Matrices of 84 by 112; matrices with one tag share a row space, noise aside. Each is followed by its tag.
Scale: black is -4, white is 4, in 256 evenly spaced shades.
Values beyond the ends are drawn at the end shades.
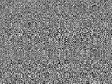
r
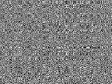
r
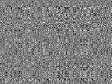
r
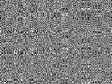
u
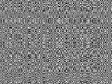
r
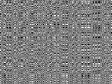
u
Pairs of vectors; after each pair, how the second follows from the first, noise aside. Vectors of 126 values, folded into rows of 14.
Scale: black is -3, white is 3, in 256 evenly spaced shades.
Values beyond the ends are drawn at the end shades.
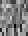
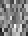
sign-scrambled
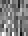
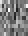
wrapped around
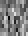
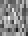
sign-scrambled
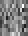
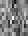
wrapped around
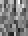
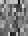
sign-scrambled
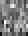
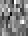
wrapped around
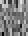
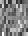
sign-scrambled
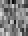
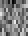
sign-scrambled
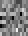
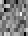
wrapped around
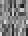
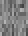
shrunk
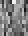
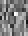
wrapped around
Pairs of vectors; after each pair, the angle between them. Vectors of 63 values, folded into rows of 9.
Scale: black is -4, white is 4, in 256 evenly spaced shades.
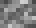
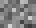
partly aligned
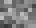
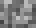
partly aligned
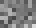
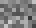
partly opposed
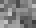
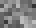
nearly opposite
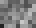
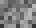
nearly parallel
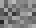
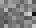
partly aligned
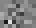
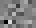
nearly parallel
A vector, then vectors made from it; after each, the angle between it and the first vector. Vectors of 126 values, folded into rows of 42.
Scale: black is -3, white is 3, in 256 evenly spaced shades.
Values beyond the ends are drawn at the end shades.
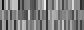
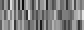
partly aligned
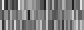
nearly opposite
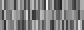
partly opposed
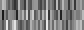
partly opposed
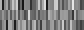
nearly parallel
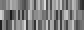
partly aligned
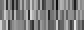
partly opposed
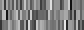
orthogonal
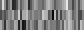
partly opposed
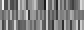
nearly opposite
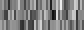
orthogonal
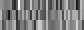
partly opposed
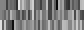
partly opposed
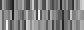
partly opposed
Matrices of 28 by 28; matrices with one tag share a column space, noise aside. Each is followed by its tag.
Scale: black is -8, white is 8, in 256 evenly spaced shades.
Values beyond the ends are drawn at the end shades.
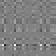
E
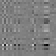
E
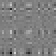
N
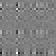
N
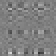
N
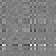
E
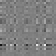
E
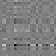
E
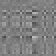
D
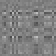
D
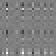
N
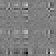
N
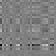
E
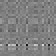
E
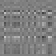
D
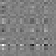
E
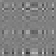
N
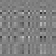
D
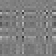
D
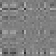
N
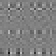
N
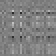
D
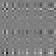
N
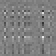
D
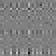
N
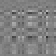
D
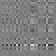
E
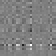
E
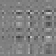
D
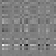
E
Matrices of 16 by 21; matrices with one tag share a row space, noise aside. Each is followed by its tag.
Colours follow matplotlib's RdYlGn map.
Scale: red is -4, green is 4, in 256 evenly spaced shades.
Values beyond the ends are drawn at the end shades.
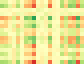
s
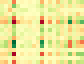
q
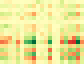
s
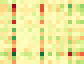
q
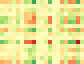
s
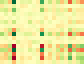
q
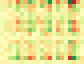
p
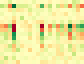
q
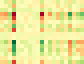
q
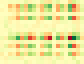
p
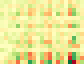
p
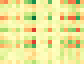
s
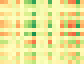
s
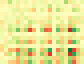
p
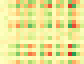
p
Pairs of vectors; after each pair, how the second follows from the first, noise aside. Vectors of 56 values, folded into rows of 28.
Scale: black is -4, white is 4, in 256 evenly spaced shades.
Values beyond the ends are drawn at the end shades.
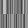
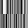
scaled up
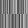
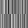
reversed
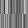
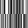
scaled up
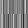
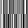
scaled up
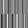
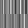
reversed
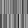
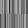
reversed
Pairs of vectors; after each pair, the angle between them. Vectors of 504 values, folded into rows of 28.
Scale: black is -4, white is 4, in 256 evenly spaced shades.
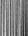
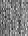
partly opposed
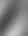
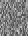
orthogonal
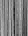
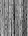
nearly parallel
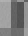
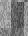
nearly parallel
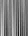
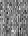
partly aligned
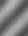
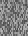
orthogonal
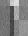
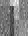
nearly parallel
